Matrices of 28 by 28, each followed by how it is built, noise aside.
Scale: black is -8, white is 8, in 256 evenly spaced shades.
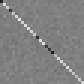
diagonal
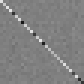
diagonal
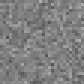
noise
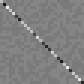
diagonal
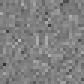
noise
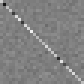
diagonal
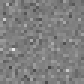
noise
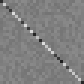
diagonal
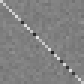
diagonal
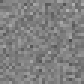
noise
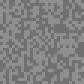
noise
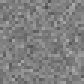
noise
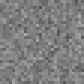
noise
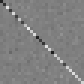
diagonal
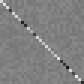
diagonal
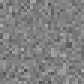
noise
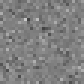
noise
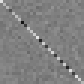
diagonal
